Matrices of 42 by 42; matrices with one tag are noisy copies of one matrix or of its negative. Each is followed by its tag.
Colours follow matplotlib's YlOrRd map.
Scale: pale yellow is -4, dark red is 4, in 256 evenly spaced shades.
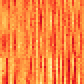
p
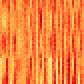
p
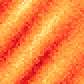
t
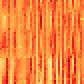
p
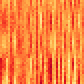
p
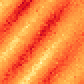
t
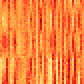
p
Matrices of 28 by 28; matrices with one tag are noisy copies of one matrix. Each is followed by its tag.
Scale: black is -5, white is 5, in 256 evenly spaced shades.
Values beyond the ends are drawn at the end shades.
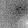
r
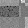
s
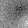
r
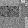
s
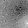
r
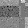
s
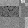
s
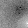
r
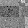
s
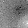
r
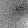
r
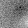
r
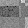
s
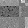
s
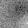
r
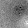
r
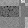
s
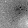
r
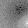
r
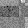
s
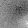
r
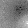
r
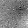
r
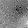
r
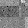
s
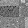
s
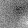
r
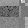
s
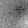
r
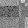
s
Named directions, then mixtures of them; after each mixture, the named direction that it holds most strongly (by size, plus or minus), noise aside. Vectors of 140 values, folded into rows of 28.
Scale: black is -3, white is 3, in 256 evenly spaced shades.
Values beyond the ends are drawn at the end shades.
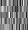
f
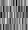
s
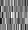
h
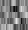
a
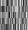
f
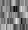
a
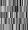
f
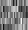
s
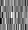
h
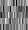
s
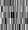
h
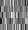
h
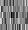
h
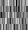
s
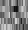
a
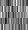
s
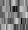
a
